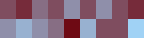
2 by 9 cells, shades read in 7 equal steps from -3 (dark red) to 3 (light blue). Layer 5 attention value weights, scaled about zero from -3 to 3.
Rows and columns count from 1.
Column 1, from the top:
-1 1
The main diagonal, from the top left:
-1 2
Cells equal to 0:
2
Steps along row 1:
down up down up down up down down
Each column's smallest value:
-1 -2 0 -1 -3 -1 -1 -1 -2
